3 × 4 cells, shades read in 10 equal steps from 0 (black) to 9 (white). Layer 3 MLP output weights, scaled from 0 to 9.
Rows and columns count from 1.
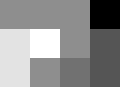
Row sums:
15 25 20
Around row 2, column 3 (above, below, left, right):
5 4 9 3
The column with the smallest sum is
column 4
